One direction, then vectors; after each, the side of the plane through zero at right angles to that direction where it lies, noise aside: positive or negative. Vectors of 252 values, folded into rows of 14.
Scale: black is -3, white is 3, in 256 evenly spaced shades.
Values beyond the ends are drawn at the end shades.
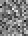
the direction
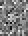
negative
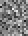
positive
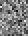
negative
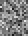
negative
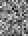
negative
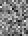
negative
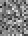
positive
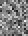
negative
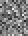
positive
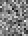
negative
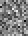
positive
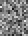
negative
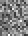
positive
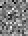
positive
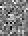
negative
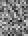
negative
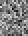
negative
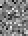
positive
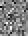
positive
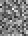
positive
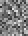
positive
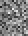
positive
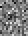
positive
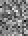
positive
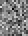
negative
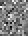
negative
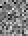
positive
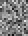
negative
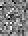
positive
